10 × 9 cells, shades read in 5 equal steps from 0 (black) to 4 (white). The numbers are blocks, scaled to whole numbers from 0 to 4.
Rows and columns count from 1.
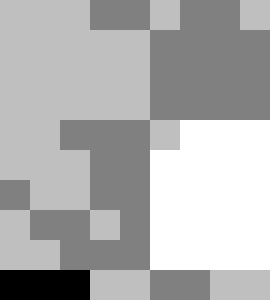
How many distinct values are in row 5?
3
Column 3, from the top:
3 3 3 3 2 3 3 2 2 0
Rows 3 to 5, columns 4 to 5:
3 3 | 3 3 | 2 2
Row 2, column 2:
3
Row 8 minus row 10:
3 2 2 0 -1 2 2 1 1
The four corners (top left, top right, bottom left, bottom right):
3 3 0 3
